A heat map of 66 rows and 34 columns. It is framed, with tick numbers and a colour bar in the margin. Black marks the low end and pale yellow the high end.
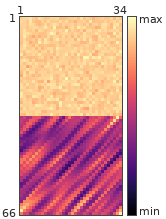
It is made of 2 by 1 panels. Panel 1,1: very high, fine-grained, faint in contrast. Panel 2,1: middling, slanting up to the right, strong in contrast.
